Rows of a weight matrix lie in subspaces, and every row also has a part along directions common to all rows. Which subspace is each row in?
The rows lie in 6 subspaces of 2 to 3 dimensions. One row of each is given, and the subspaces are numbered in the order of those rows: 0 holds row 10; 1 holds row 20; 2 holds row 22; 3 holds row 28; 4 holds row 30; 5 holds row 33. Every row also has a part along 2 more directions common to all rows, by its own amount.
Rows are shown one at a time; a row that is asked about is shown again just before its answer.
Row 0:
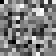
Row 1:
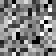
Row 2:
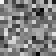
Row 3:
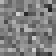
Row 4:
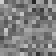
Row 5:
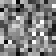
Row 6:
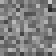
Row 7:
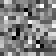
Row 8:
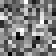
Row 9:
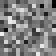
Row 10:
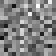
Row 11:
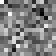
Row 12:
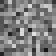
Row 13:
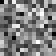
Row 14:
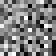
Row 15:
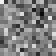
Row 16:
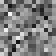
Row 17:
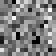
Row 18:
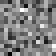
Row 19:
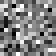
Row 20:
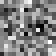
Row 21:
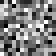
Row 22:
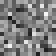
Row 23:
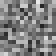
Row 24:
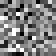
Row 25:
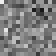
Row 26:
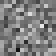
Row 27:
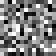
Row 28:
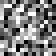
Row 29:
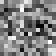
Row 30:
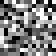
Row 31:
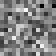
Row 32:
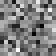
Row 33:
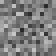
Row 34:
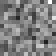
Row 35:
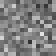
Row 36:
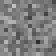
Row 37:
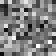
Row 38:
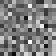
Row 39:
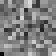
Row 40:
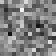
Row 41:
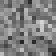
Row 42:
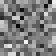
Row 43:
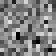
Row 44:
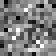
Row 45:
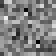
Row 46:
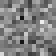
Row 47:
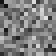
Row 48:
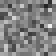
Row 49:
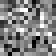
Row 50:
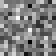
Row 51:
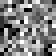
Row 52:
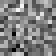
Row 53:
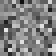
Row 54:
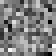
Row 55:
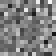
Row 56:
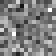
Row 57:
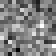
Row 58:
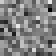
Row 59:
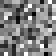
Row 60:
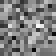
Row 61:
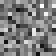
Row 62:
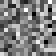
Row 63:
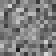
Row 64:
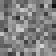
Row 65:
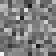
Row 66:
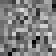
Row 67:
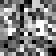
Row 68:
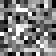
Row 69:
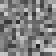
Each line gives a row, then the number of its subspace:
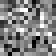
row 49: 0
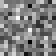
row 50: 3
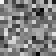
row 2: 4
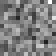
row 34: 3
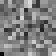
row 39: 1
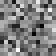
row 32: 0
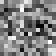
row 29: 1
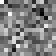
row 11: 4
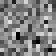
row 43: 0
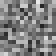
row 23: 0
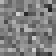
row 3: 5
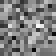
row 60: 1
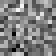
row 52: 5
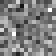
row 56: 5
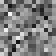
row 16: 4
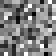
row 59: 3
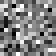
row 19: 5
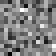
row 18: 0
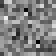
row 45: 2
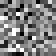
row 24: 5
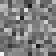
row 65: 1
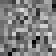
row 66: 0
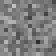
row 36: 2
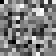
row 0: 4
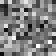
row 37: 1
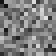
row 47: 4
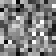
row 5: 0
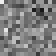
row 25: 4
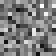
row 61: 2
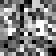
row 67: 1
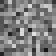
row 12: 5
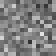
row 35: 0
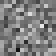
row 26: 3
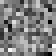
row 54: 5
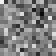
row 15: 4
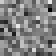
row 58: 5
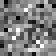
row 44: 2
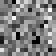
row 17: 0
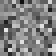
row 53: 5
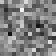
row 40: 1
